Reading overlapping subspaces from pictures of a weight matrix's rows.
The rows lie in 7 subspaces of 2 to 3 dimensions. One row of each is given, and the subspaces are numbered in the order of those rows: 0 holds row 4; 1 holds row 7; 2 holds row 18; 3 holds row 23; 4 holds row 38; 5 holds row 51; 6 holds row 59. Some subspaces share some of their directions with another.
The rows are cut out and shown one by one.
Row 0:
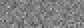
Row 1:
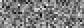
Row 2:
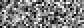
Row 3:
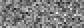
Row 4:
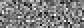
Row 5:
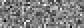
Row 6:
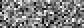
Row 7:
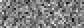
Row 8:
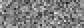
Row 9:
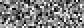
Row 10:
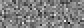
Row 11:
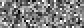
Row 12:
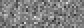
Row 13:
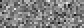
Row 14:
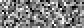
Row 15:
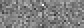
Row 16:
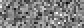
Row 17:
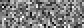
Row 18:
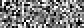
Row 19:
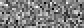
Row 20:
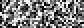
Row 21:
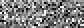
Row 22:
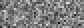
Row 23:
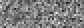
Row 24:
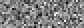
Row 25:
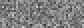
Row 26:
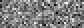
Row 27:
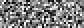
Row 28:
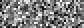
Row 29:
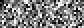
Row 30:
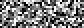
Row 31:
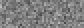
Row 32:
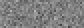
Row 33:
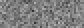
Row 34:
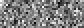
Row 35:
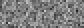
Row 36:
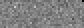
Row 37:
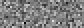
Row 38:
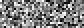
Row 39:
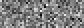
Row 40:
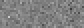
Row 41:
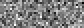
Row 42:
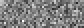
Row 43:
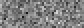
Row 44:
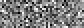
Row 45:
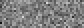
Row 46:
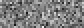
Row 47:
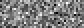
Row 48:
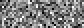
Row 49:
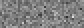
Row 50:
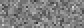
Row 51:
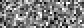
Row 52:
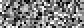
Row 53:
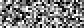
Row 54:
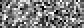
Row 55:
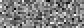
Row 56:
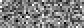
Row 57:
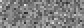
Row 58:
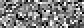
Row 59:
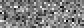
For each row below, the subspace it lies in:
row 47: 6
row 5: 2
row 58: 5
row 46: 5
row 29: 6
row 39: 3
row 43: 4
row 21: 6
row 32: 5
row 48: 1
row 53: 3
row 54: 4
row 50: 1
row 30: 0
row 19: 6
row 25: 1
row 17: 1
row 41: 5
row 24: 6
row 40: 1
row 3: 3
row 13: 4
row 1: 3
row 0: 2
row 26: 5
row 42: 6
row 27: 2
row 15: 0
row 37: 2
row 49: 0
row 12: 1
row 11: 2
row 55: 4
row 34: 6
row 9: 6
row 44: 3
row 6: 6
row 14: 1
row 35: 2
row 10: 0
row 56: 5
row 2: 3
